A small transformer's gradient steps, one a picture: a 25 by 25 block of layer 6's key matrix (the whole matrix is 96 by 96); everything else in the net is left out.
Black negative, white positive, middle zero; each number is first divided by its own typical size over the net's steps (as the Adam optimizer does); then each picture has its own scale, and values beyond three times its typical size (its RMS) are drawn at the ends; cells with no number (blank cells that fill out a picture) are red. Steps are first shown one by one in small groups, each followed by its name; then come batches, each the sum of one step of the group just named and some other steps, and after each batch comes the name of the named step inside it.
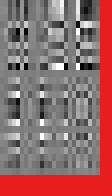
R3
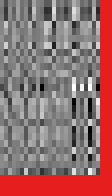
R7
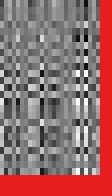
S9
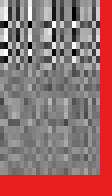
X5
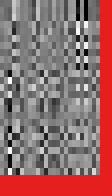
S9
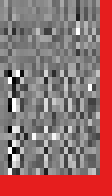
R7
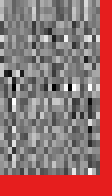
R7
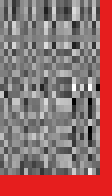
R7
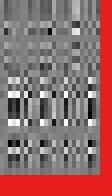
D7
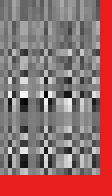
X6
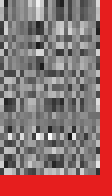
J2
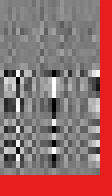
X6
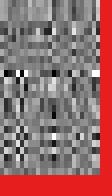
J2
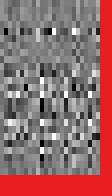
D7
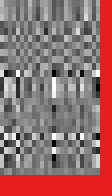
J2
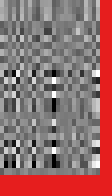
J2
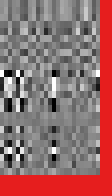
X6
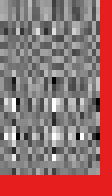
J2
